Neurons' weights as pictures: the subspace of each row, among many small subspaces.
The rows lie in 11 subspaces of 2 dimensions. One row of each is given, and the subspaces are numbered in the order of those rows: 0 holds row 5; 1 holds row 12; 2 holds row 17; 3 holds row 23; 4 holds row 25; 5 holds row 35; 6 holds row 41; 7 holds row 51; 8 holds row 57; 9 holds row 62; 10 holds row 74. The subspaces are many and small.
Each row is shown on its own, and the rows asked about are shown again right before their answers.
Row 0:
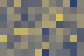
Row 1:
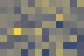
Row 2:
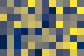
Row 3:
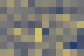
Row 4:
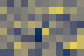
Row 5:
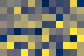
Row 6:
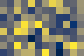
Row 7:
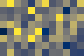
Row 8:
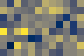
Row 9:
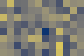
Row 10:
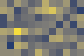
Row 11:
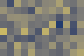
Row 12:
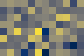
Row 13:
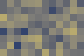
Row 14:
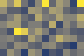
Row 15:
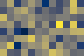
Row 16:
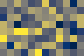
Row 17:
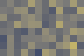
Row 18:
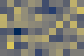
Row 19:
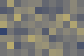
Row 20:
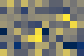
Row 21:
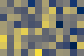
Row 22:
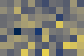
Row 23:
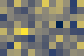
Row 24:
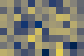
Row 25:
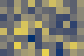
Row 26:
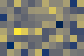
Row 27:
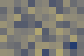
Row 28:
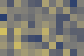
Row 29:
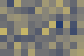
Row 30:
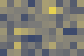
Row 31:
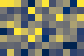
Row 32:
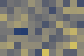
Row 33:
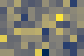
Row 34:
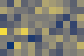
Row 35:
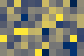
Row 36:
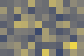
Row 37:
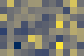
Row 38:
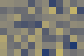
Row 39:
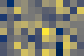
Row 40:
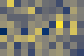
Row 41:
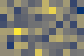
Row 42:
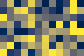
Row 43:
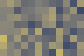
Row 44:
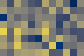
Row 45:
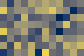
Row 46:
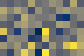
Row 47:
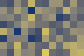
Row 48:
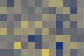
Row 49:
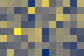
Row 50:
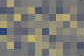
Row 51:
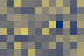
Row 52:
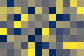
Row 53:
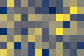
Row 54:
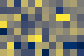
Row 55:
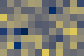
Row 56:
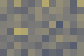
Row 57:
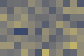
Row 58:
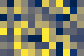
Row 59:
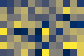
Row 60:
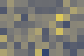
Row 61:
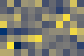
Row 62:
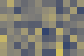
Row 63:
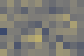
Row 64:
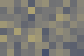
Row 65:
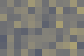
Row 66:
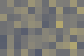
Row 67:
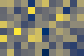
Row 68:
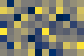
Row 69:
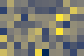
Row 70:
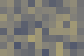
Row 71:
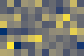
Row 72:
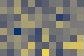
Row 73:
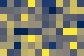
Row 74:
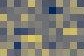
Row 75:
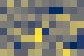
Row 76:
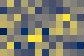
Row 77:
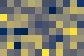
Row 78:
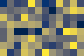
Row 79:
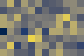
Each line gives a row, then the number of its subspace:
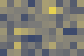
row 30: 10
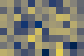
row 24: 4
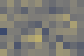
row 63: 8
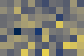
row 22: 0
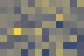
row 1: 0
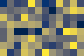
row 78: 10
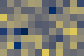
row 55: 8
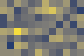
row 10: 6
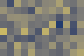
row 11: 7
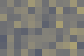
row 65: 2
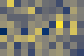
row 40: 7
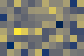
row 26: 1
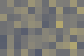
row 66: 2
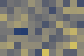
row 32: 8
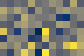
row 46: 1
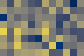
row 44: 9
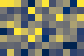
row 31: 7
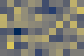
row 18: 6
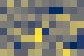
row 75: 10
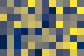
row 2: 2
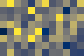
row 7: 7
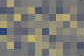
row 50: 6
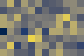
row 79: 1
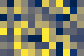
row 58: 9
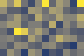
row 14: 7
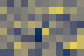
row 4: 10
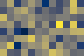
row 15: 3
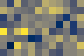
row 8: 1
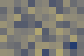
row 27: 4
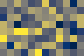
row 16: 4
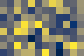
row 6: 4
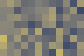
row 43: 9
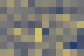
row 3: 10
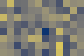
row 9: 9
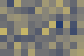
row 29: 7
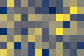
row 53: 5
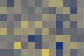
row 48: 2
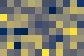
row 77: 8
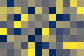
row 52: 6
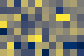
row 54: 0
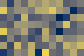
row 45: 5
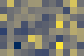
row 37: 2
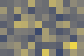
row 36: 4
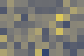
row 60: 5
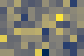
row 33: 5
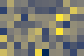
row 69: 5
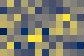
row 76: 1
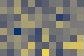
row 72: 0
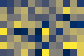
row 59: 8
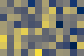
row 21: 2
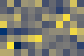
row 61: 0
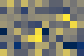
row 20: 8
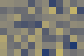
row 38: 2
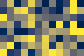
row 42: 3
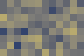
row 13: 8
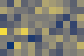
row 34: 1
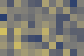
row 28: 9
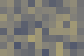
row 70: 4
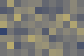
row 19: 6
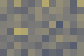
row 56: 7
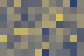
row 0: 5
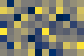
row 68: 6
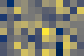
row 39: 9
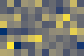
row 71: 0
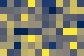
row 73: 10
